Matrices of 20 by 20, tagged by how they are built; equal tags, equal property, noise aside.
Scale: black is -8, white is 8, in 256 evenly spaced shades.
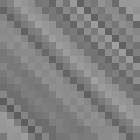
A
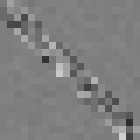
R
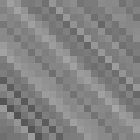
A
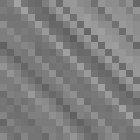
A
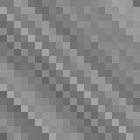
A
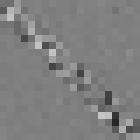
R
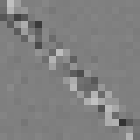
R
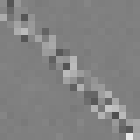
R
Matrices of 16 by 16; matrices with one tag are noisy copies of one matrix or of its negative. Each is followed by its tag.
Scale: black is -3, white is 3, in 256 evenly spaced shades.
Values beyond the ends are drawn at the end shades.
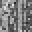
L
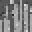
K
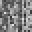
L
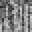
K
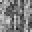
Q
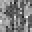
Q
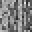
L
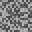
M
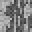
Q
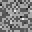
M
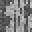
Q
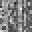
L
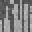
K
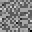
M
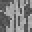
Q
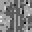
Q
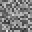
M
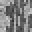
Q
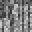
K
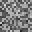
M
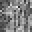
Q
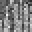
K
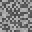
M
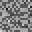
M
